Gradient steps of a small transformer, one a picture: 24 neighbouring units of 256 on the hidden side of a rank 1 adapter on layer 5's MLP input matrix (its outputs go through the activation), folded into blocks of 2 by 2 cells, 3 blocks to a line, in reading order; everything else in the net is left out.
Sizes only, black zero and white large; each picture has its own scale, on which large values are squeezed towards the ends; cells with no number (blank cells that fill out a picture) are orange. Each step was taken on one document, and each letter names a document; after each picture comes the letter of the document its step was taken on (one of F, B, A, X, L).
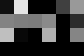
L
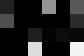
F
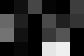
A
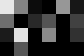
L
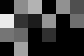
L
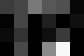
A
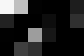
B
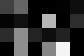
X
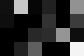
F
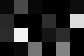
X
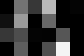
A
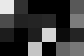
F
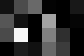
A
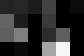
A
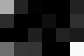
F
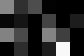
X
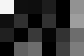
F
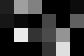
X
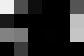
L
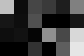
F
